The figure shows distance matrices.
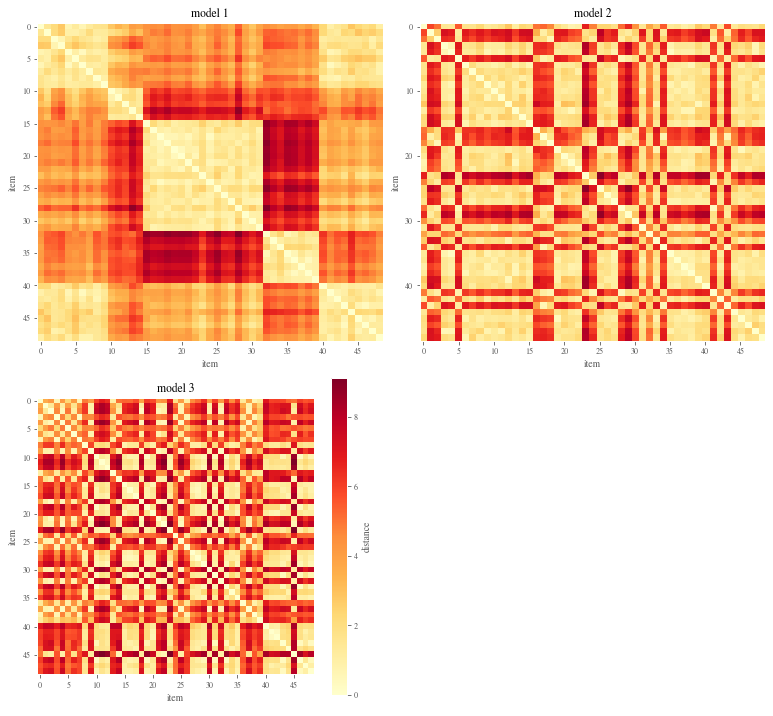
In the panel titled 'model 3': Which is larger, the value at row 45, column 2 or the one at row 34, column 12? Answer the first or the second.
the second
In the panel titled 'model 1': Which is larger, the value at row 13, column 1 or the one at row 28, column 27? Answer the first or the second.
the first
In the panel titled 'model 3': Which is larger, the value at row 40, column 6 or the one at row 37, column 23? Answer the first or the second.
the second
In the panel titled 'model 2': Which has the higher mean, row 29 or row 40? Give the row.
29
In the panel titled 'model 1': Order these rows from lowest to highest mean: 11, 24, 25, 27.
27, 24, 25, 11
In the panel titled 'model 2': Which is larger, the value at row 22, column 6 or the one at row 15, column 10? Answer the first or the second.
the first
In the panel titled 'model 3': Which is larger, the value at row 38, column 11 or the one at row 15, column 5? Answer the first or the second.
the first
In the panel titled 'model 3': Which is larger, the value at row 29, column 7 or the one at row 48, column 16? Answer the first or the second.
the first
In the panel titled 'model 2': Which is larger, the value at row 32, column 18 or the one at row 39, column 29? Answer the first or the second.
the second
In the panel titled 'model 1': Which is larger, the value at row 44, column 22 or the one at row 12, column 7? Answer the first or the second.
the second
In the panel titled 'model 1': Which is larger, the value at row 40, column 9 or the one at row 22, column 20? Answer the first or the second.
the first
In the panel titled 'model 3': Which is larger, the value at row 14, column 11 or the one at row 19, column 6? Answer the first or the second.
the first
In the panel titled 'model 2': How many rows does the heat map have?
49
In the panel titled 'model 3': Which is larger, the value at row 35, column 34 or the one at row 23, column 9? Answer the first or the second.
the second
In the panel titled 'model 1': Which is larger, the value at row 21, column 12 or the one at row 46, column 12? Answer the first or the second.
the first
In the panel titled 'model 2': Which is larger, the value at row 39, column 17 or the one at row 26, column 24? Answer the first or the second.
the first
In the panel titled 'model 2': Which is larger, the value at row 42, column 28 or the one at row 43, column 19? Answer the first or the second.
the second
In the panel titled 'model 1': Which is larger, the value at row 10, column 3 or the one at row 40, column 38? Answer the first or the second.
the second
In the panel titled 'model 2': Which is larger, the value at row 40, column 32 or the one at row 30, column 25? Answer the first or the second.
the second
